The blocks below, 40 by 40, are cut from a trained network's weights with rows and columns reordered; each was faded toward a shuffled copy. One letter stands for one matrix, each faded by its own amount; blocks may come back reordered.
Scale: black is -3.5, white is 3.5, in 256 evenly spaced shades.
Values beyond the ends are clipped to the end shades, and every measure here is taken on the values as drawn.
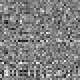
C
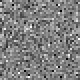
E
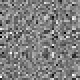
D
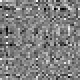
C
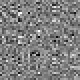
D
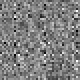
D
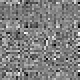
D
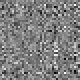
D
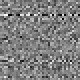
C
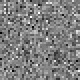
E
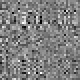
D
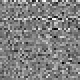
C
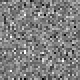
E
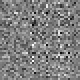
D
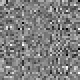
D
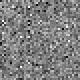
E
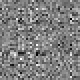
D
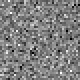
E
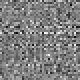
C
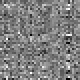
D
